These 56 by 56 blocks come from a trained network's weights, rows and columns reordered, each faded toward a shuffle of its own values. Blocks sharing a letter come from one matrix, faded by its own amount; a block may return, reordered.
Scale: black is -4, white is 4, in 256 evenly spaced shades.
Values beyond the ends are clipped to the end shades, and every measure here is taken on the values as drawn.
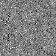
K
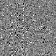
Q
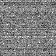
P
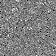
K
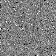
K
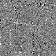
Q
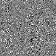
Q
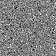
K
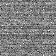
P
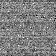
P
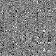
Q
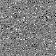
Q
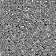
K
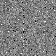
K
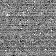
P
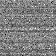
P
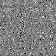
Q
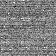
P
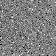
K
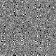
Q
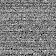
P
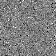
K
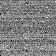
P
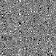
Q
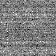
P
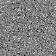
K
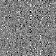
Q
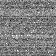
P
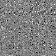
Q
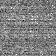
P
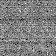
P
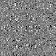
Q
